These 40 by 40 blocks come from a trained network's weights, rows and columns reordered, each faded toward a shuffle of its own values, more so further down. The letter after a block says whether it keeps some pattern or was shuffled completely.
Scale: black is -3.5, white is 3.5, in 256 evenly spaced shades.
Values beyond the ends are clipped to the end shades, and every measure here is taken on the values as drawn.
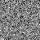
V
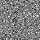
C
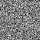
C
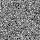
V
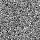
V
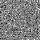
C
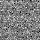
C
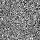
V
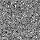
V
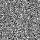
C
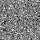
C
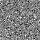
V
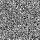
V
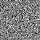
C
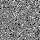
C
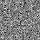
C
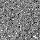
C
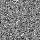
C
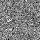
C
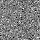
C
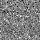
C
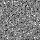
V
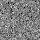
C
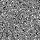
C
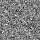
V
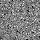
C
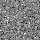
V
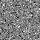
V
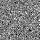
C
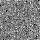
V
